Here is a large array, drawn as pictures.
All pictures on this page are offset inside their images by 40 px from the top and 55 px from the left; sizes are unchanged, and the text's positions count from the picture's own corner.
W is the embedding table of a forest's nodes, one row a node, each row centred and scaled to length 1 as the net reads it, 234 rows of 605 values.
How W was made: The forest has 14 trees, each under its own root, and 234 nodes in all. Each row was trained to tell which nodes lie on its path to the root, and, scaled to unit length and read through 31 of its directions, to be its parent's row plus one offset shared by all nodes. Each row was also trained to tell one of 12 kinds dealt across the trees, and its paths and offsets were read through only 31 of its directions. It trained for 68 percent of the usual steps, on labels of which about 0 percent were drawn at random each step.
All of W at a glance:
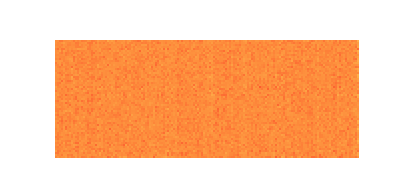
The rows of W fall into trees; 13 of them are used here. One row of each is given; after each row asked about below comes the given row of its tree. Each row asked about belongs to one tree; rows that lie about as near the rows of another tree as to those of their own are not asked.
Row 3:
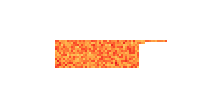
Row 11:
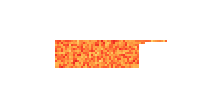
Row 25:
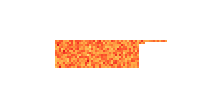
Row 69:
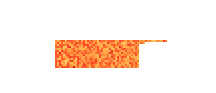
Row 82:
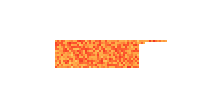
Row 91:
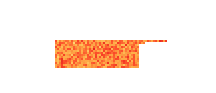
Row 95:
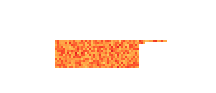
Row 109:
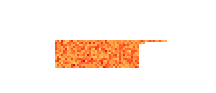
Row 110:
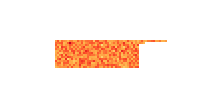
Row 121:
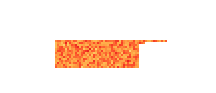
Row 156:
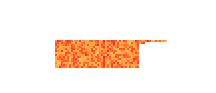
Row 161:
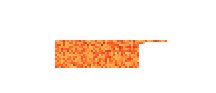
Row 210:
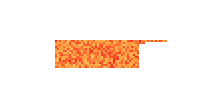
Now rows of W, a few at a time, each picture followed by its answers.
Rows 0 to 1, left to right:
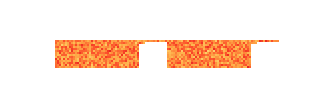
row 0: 110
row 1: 91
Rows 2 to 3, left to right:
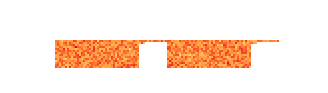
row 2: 82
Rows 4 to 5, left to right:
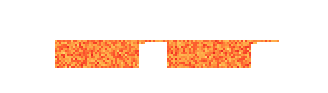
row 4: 11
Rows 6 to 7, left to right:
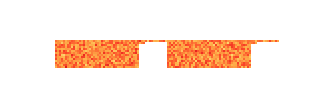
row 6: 69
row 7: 95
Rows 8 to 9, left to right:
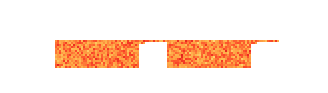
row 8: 82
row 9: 210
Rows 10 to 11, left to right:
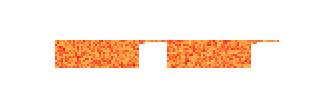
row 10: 69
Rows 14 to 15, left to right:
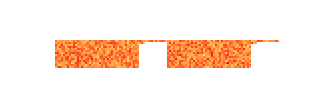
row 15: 3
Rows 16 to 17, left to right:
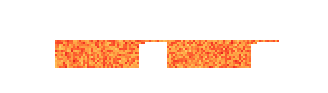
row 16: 25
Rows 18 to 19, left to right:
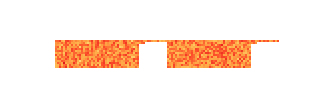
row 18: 110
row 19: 161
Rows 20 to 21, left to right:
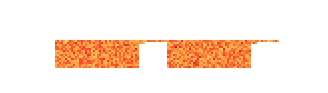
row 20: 3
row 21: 69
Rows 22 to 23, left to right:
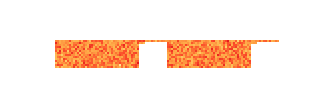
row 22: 109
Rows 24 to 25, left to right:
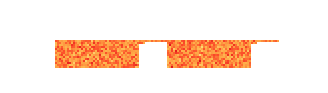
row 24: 3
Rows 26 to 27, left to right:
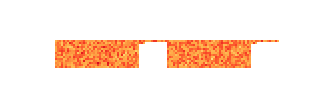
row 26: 161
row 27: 82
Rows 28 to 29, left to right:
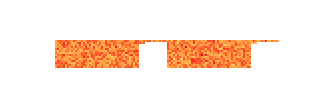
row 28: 91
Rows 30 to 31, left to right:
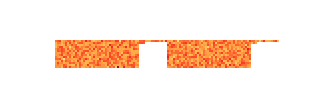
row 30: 121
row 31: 69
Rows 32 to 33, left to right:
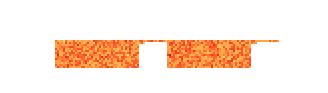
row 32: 95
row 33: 95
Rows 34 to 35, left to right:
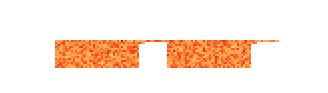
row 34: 91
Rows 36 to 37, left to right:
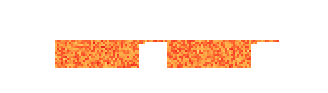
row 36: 91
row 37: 161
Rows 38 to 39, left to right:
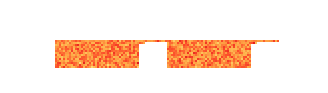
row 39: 3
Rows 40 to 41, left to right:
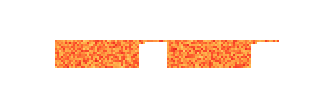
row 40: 95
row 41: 11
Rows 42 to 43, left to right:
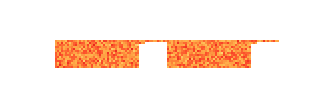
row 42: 3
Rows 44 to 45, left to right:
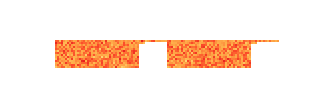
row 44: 109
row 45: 109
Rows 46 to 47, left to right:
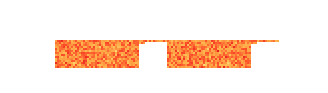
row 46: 82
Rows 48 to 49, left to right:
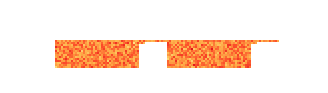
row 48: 109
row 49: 95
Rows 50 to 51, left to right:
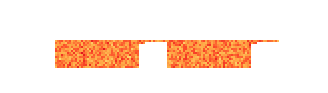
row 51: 156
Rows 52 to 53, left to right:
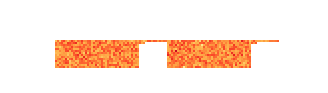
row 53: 210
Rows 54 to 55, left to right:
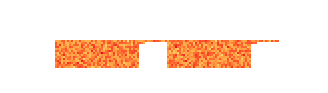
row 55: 91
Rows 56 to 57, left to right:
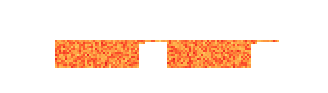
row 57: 69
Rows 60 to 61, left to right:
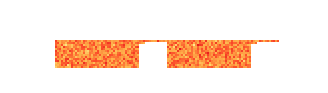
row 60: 109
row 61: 91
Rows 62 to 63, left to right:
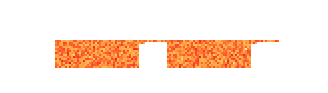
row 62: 82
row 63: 11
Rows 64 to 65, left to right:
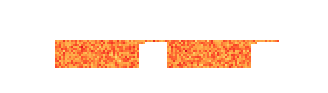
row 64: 11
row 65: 11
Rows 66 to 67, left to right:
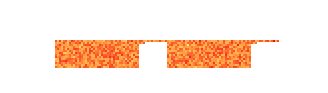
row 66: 210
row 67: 91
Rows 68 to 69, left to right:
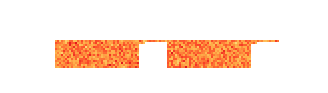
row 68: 95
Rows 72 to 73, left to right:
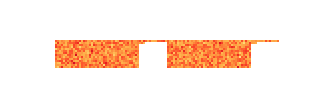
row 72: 69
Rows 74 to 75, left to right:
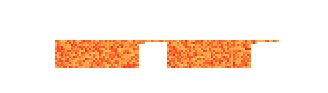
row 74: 3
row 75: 69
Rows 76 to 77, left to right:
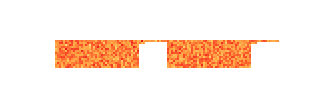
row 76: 110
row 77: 109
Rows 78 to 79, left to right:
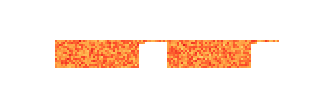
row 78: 210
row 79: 109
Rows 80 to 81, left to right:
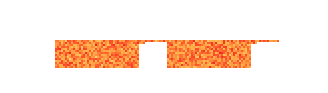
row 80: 3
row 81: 161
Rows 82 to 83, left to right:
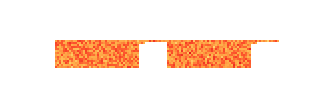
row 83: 69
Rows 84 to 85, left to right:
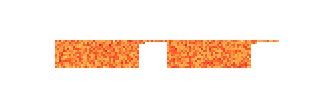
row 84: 210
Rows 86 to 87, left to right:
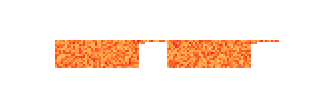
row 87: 91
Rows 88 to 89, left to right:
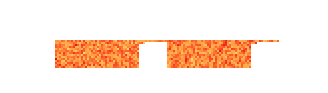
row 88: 69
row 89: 91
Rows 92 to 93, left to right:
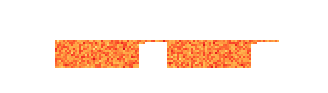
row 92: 11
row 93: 110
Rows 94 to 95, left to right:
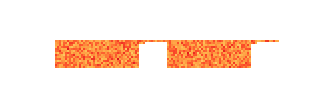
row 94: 121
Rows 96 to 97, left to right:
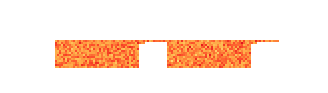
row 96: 91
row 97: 121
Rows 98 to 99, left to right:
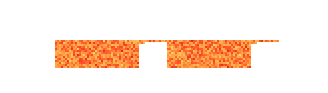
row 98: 11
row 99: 91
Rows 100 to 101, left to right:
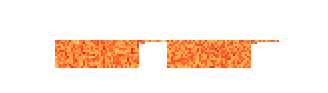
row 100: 109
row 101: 210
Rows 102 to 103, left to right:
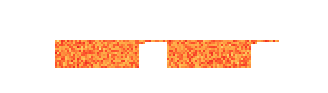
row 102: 156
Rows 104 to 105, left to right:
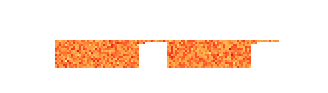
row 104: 3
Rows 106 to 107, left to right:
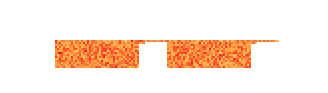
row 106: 109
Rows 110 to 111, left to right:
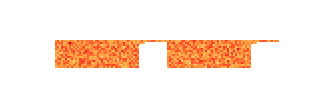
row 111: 3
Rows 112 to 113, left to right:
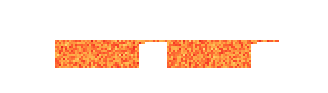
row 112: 110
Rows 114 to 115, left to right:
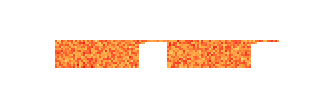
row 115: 91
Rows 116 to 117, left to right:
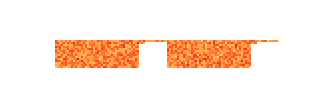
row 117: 109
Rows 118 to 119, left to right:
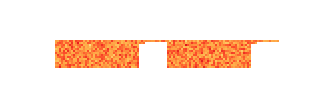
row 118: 156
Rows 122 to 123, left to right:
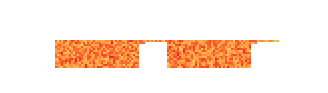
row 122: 210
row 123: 109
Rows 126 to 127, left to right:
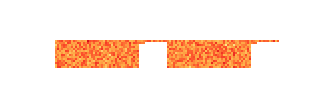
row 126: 91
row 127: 161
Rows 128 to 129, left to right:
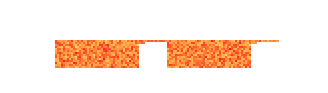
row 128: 156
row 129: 11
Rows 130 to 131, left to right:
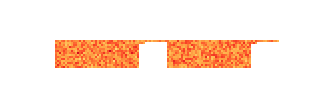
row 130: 69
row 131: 210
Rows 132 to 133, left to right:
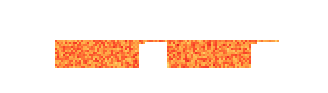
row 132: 95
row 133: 109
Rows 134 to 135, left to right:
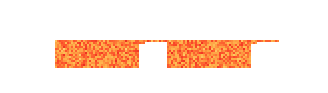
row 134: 91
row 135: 82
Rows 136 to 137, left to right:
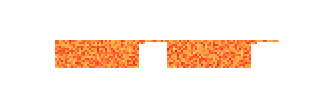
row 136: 109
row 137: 109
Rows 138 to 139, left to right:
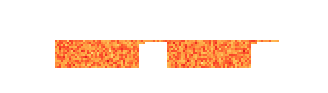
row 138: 11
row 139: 109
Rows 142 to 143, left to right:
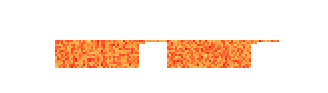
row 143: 3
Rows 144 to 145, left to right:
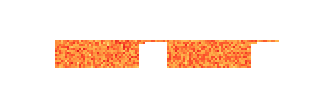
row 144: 121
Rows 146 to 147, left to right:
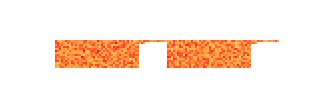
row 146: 11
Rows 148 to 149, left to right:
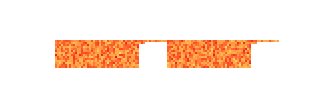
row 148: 161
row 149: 109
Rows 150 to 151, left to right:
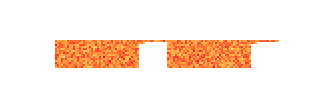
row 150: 69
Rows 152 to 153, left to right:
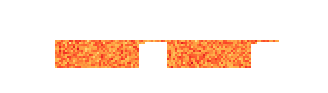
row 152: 69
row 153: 25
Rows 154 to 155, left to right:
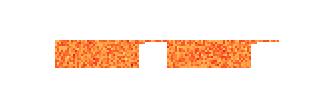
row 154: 91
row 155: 161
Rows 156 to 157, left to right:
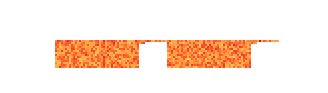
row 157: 110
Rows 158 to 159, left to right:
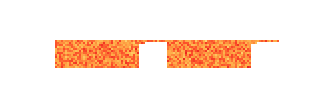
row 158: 156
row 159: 11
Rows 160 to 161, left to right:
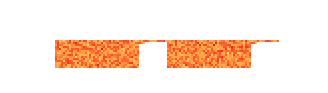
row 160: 3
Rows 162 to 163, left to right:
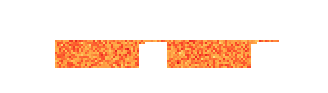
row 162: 3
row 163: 91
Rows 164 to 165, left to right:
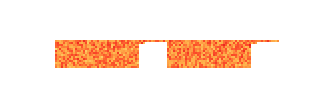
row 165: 161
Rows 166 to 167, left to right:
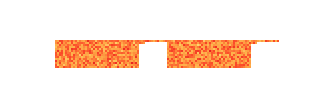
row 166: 121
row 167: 11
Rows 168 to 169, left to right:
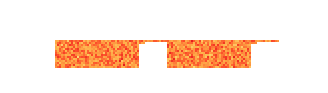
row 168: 161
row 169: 69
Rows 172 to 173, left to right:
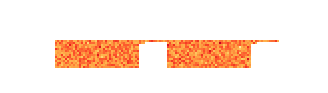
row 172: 121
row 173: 69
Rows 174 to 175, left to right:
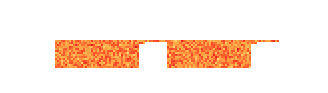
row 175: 3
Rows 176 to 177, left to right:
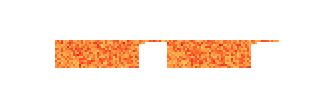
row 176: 121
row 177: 161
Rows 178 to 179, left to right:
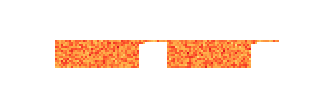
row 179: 69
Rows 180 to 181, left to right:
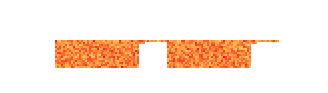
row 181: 69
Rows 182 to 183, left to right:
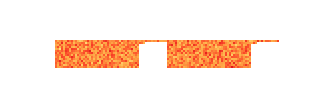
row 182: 110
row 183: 82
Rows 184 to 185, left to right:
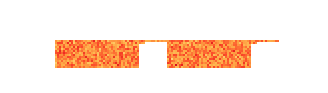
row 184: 109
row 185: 11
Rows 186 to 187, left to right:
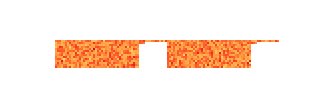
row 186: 121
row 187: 3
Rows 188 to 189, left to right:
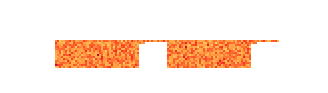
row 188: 3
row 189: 69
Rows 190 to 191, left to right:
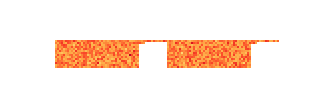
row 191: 161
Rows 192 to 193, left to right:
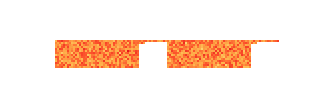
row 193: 91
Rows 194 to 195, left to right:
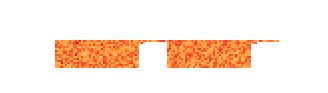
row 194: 69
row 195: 91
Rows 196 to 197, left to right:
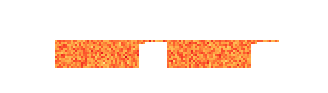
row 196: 11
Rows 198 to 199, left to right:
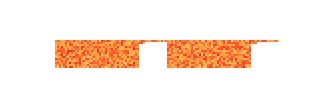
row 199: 11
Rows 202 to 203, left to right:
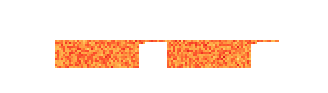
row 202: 25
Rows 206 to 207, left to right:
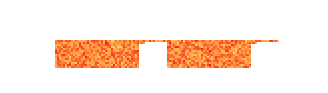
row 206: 109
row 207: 3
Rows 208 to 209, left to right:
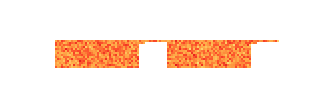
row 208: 161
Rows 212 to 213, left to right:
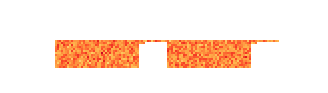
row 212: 91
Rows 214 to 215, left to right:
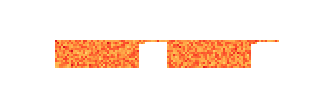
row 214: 109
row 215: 25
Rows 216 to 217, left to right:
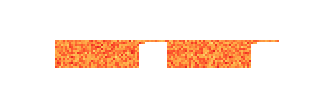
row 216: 110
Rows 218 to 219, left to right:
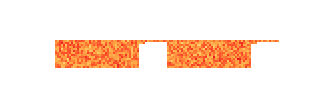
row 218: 82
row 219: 121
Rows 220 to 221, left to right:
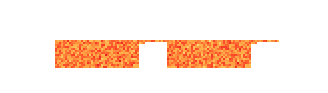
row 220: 11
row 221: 11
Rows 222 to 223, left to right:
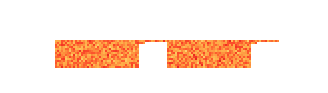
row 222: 156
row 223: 121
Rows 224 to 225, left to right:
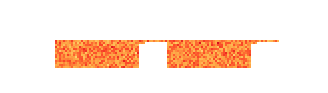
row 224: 11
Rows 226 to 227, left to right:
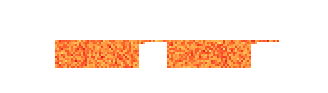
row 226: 11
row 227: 161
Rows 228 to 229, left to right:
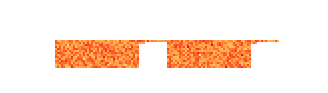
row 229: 82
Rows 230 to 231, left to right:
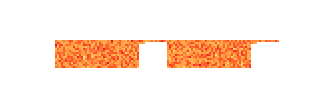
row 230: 69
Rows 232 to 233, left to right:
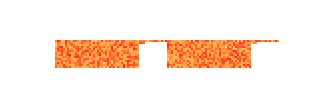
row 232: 121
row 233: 82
